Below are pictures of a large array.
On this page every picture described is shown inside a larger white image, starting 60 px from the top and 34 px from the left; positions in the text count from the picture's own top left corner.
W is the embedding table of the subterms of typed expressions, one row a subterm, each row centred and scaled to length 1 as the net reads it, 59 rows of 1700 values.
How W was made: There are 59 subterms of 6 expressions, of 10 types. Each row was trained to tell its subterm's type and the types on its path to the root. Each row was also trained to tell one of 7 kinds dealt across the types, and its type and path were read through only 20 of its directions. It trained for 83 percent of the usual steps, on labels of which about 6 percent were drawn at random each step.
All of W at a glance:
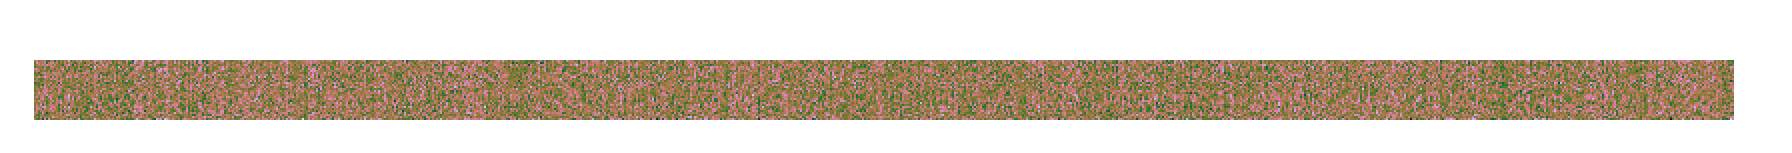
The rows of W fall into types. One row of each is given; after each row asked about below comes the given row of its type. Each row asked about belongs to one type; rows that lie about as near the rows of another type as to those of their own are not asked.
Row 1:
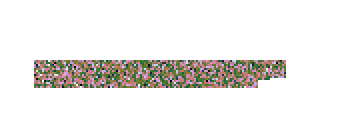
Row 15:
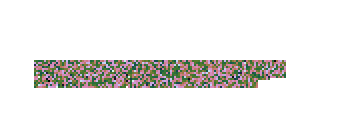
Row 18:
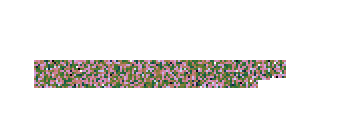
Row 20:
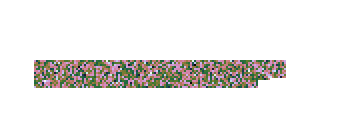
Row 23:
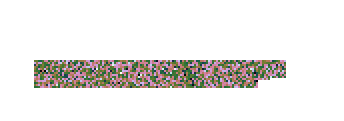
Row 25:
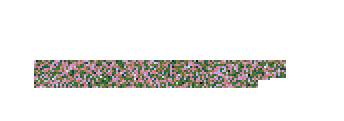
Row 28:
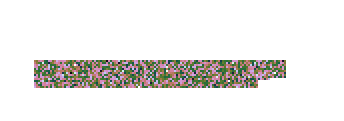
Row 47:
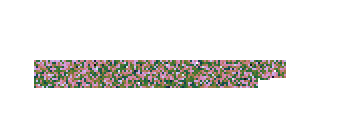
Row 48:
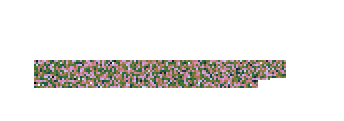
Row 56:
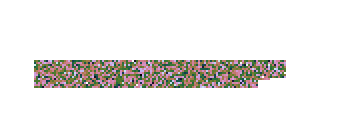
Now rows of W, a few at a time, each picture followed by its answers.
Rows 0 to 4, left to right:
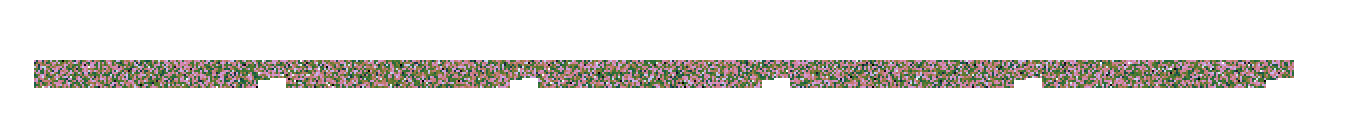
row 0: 1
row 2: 1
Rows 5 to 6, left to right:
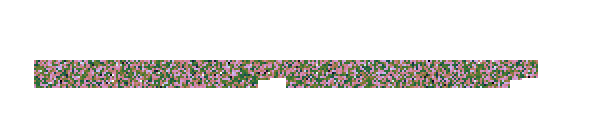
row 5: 20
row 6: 47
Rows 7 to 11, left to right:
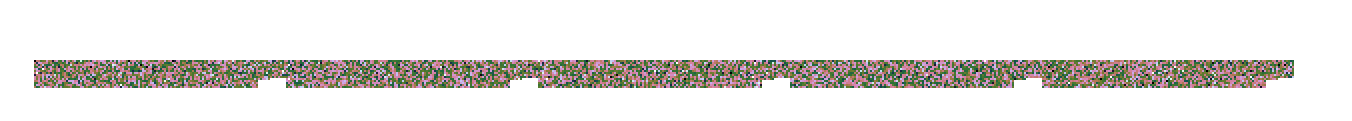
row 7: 56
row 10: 1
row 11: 25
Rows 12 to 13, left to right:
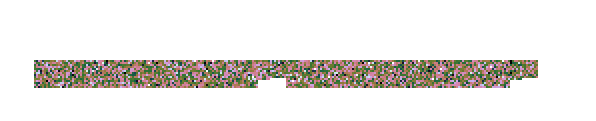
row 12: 48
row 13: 25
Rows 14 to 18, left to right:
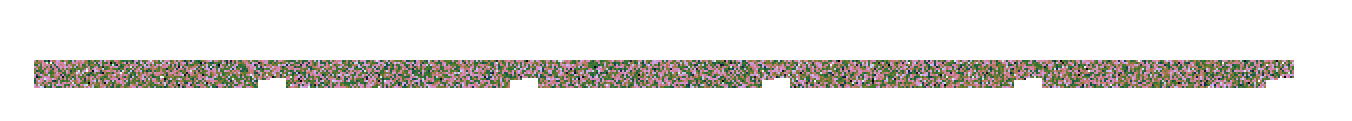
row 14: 28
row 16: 28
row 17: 28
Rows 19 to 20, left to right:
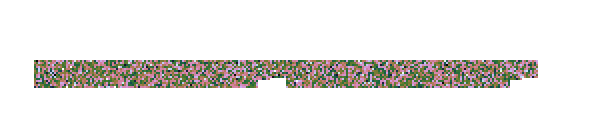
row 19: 48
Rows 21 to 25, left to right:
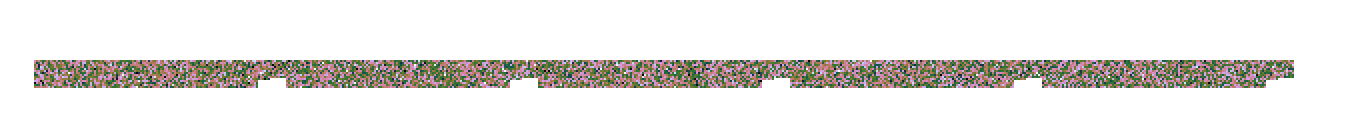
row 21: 18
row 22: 23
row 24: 25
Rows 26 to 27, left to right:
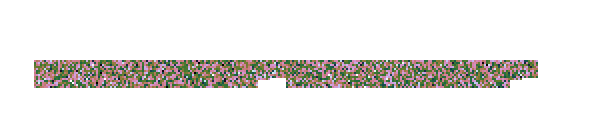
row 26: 23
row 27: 47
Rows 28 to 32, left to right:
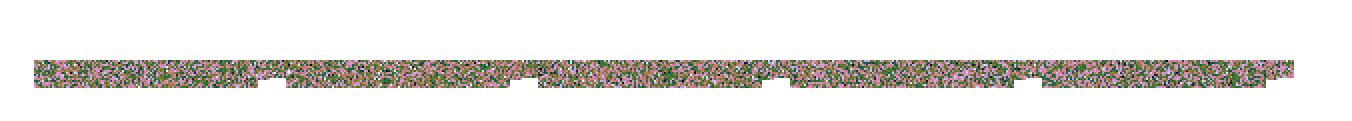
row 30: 20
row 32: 47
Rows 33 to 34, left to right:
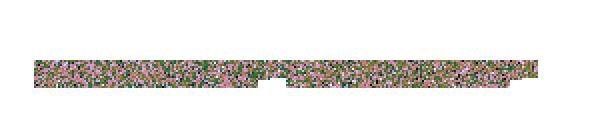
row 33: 25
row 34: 15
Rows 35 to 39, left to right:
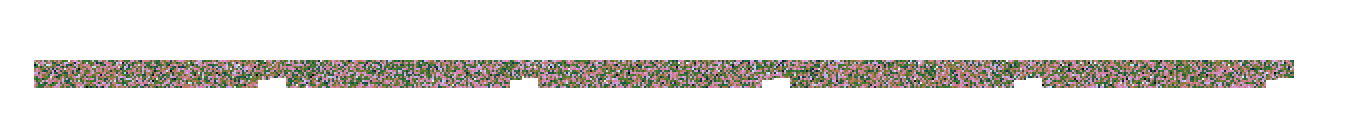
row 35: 20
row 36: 15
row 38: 1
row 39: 15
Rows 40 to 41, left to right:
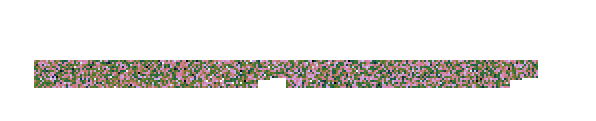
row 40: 1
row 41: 28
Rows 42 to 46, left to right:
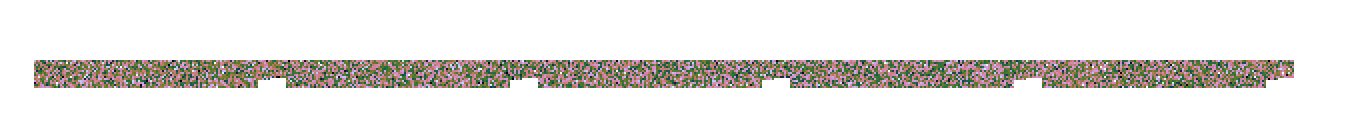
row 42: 18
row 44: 56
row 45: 23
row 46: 47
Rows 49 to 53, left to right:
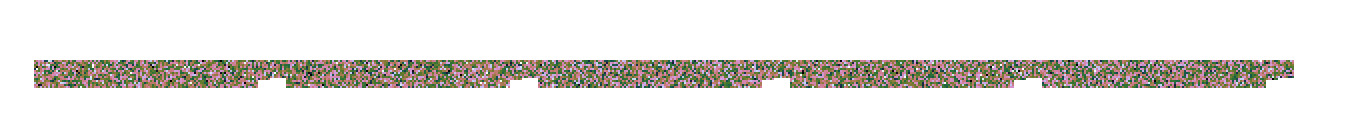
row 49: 28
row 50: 23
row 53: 18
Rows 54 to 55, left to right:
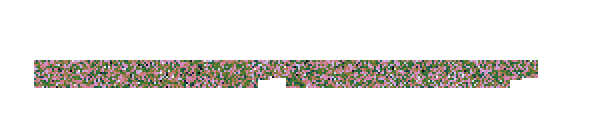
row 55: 47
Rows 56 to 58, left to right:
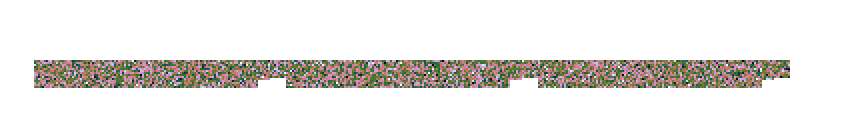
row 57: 23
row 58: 25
